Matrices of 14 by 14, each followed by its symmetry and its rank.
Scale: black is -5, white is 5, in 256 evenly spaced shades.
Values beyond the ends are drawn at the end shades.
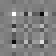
symmetric, rank one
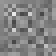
symmetric, rank three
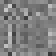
neither, rank three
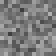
neither, full rank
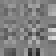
antisymmetric, rank two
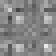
symmetric, rank three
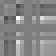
symmetric, rank one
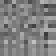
neither, rank three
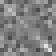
symmetric, rank three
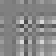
symmetric, rank one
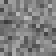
neither, full rank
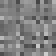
antisymmetric, rank two
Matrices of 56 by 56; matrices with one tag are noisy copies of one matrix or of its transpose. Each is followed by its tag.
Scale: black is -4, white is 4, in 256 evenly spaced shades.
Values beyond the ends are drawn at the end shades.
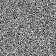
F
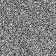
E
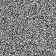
F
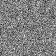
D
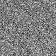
E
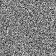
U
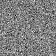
F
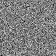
U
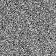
E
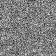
D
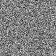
U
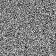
F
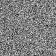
F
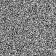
F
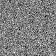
F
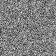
D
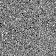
E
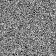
F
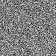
E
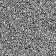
E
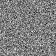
F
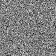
U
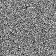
U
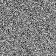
E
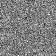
D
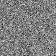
E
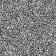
D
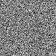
U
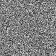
U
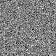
F
